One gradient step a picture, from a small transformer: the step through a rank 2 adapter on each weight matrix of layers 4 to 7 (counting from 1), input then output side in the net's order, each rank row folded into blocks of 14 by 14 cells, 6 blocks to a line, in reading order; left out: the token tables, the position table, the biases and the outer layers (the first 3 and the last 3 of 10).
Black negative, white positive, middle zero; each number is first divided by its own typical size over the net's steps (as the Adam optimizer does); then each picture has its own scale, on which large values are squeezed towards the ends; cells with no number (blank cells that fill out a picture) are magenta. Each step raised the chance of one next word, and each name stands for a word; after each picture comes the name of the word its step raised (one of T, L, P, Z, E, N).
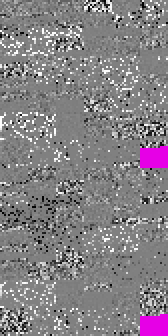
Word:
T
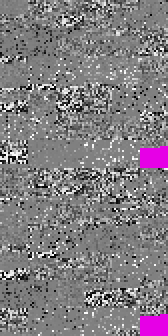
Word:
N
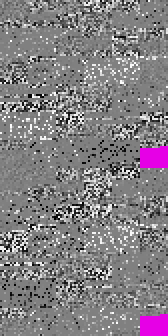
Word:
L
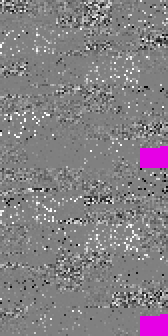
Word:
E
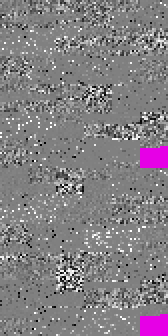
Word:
E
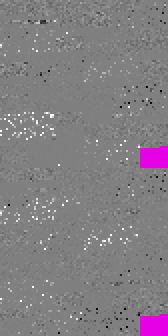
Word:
E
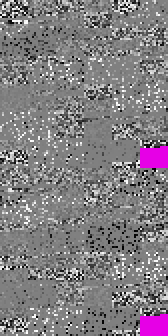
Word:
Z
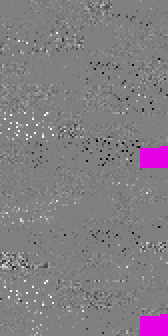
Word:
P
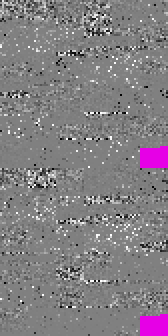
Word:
E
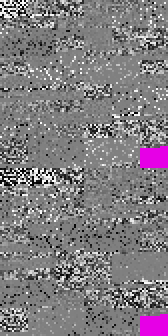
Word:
Z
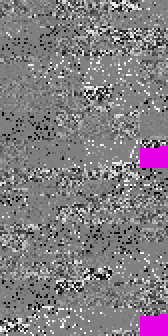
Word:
Z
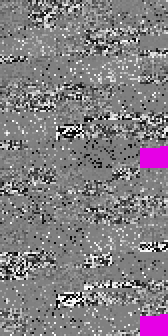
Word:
L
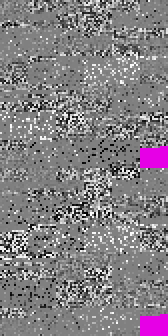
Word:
L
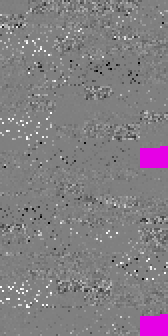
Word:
T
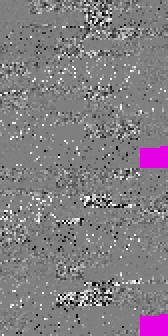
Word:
P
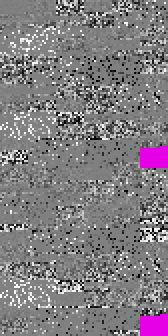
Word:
T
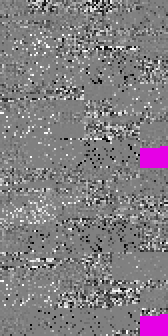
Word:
P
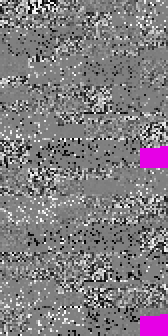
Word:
Z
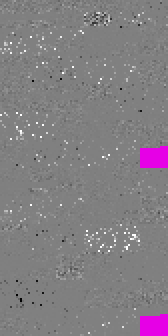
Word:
E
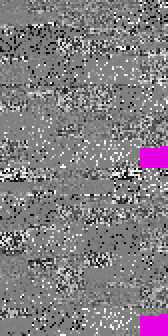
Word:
N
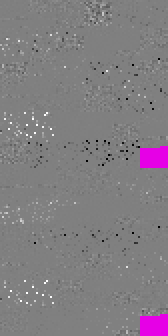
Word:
P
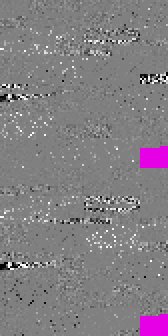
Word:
E
